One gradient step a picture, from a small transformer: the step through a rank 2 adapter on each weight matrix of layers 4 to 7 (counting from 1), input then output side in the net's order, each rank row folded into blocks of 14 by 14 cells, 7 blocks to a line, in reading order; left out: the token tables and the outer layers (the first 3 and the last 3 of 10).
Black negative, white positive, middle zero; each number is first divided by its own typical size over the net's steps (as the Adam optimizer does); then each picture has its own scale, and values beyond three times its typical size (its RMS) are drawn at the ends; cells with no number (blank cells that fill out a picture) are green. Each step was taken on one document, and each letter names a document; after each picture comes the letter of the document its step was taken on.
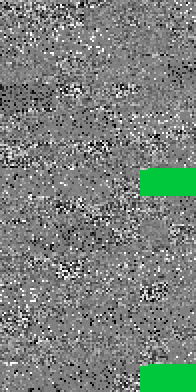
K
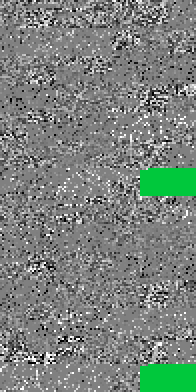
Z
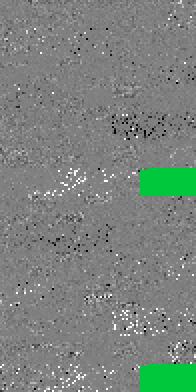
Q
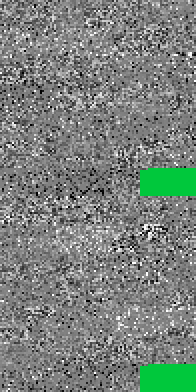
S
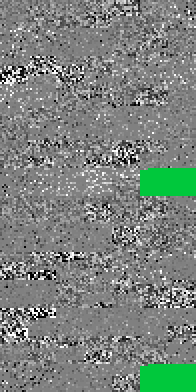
K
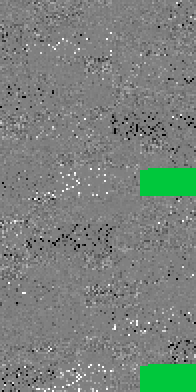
Q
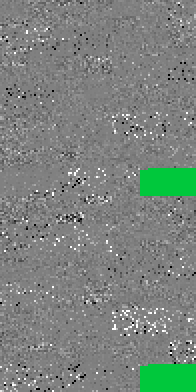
Q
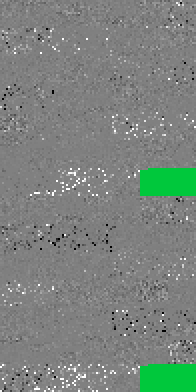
Q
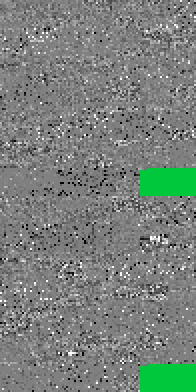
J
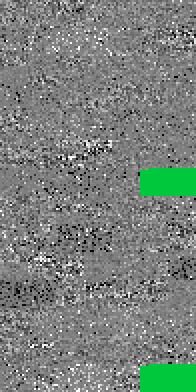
J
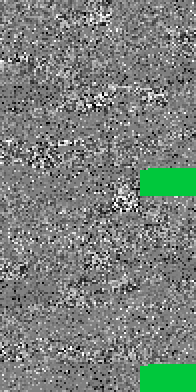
S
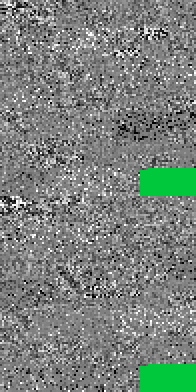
S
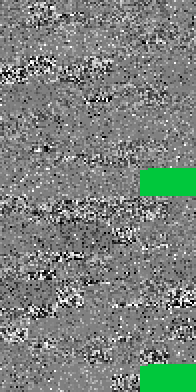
K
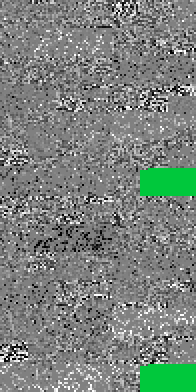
Z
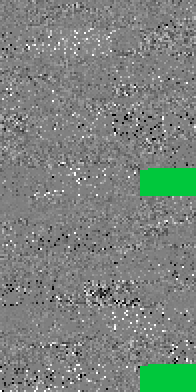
Q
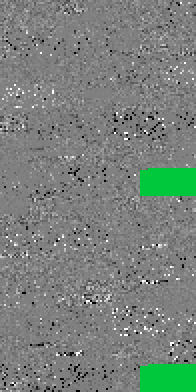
Q
